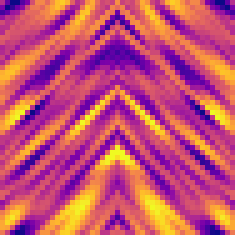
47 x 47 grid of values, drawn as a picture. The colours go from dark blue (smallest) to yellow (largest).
The left and right halves mirror each other. The histogram is bell-shaped. No overall slope runs across the table. On average the colour sits 50% of the way up the scale.
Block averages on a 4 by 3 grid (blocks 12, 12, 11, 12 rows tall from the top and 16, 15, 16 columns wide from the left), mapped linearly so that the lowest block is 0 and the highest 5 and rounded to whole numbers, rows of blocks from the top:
222 | 202 | 232 | 353
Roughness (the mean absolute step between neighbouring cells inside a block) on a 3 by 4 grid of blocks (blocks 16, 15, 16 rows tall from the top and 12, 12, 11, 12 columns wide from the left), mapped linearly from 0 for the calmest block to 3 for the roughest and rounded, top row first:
0220
3333
1111
